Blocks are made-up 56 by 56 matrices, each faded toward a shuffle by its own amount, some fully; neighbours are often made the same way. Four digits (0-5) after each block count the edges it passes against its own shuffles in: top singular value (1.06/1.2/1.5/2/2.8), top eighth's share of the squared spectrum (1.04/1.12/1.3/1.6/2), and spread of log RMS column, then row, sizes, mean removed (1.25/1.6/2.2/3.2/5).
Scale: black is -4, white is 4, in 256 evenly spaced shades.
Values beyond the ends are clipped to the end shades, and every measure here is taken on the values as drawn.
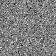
0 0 0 0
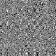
3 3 2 1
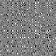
4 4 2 2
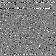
2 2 0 2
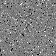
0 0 0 0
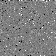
2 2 0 1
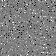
0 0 0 0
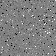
0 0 0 0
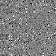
3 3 1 1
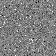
0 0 0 0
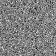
2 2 0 0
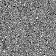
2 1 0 0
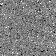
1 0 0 0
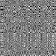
4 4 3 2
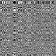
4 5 3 3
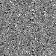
2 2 0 0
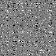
2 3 2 2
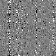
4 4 3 0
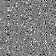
3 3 2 0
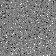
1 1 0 0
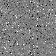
2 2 1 0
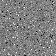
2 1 0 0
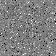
1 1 0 0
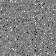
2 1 0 0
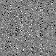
2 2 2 0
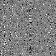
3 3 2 0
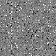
3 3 1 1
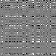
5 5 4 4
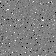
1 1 0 0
